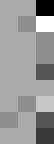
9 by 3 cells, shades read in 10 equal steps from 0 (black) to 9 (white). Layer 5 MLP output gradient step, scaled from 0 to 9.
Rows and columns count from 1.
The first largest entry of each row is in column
1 3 1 1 1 1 3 2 1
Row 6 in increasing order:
6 6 6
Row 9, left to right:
6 6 2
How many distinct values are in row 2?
3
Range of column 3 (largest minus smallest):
9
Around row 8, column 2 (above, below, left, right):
5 6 5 3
